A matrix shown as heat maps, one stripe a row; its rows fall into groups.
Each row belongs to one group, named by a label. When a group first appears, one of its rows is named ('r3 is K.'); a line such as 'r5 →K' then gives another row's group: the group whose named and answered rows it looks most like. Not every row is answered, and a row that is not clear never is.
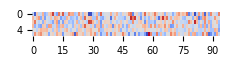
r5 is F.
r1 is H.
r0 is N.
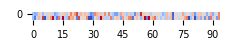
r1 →N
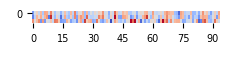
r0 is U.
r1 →U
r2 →H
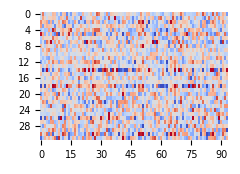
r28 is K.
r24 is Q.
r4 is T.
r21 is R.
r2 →H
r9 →F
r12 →T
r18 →T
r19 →H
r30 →H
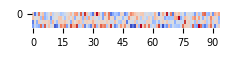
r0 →H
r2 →T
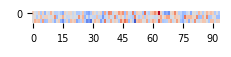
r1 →Q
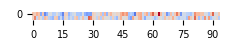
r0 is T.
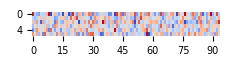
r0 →R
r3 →K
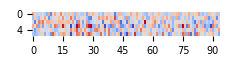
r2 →N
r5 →T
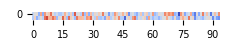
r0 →U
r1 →T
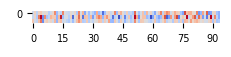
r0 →Q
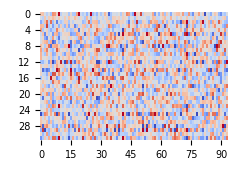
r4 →R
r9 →R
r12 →N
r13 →R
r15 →T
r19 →F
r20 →H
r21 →N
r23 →U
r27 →H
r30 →H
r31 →U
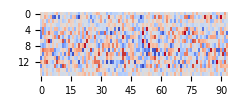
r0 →R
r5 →Q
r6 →U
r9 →F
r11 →U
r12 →R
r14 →R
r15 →H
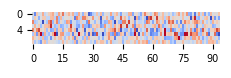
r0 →N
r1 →F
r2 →R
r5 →Q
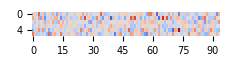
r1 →H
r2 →N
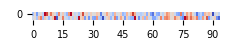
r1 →Q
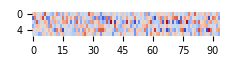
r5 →F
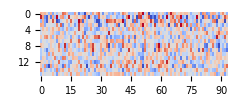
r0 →H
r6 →R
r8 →F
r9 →F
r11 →K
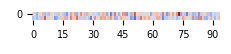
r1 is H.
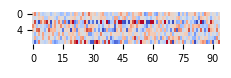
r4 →R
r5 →N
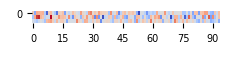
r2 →F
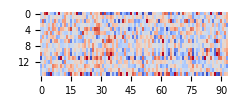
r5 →R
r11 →T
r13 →T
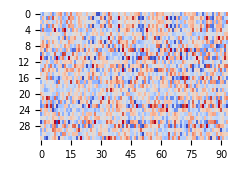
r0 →N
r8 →F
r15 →H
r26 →T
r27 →U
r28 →K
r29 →T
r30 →K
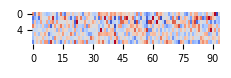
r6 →K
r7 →U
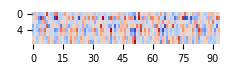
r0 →K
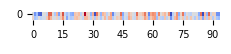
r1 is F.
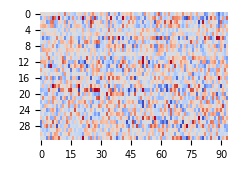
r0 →F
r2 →F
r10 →N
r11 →Q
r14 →R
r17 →N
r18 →T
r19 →T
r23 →K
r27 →T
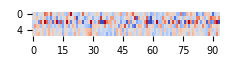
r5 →R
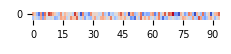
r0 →U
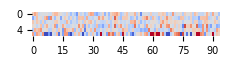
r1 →U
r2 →H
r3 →Q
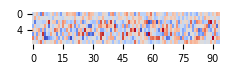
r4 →H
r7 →Q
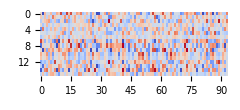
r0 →N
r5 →Q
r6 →U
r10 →H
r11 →H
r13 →N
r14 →U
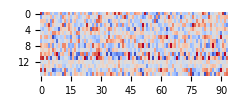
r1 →K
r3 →Q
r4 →T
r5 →T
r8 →H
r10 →R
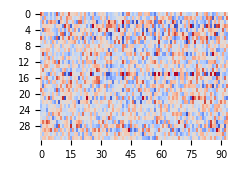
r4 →K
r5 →Q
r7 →K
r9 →F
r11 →Q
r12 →U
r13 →R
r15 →Q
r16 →R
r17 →T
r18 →N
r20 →T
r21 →Q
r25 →U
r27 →F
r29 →R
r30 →K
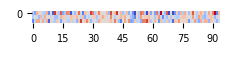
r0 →K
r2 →U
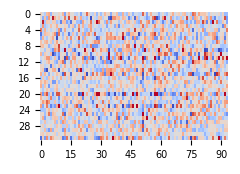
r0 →Q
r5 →U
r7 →R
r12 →Q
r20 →R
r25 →Q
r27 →K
